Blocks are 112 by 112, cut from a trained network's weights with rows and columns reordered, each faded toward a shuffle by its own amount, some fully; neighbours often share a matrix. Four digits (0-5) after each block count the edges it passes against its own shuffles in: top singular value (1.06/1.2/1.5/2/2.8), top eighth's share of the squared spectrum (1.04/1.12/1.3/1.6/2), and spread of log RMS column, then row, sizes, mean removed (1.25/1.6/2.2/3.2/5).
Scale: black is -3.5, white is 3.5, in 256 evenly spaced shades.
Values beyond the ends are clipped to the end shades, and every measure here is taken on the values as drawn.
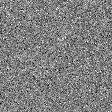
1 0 0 0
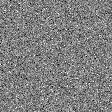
0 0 0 0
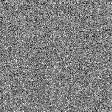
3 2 0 1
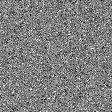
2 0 0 0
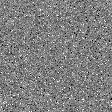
0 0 0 0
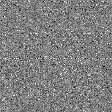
2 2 0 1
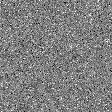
0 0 0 0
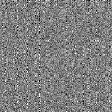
4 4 3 2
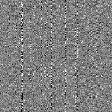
4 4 3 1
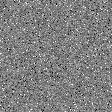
0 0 0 0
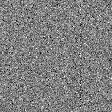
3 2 1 0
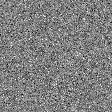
1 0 0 0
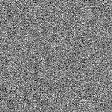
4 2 1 1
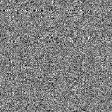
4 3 2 2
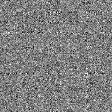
3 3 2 2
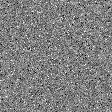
0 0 0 0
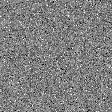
1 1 0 0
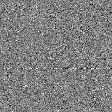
3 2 1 2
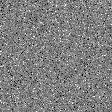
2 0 0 0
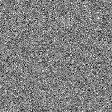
3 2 1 1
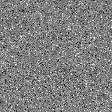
2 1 0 1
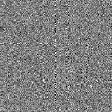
4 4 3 2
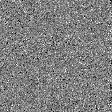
3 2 1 0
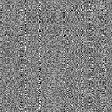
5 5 3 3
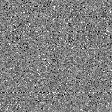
4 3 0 2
